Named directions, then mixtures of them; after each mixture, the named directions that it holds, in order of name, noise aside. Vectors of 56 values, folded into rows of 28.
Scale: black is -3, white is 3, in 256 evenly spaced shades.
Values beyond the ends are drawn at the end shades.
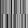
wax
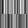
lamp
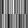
lamp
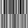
lamp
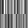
lamp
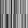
wax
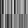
lamp, wax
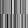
wax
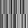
lamp, wax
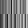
wax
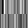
lamp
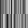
wax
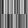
lamp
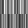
lamp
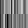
lamp, wax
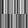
lamp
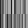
lamp, wax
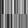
lamp, wax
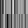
lamp, wax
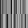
wax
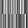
lamp, wax
